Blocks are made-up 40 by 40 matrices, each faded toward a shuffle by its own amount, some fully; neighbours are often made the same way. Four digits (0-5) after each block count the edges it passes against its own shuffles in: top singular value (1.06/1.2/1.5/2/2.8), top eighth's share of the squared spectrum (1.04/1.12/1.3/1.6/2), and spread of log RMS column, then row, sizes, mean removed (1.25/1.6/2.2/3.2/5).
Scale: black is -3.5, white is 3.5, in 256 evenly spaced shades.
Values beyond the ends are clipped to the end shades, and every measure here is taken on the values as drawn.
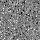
0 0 0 0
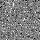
0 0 0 0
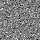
0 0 0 0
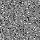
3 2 1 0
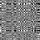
4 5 3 3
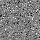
0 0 0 0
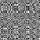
4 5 3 3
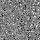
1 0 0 0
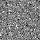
2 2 0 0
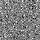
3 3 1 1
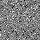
1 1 0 0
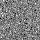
1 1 0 0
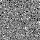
2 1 0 0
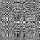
4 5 3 3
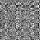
4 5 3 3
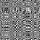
4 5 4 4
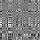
4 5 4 3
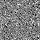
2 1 1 0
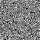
1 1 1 0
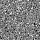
1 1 0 0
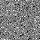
1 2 0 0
